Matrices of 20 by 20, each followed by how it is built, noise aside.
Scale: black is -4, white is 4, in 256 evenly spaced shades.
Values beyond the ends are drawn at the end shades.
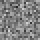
noise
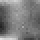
smooth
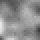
smooth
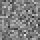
noise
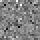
noise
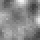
smooth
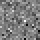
noise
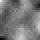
smooth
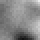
smooth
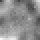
smooth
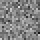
noise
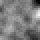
smooth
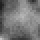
smooth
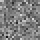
noise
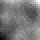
smooth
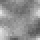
smooth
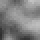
smooth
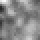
smooth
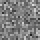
noise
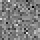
noise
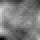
smooth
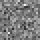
noise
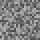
noise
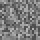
noise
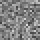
noise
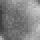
smooth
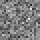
noise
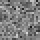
noise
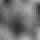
smooth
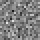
noise
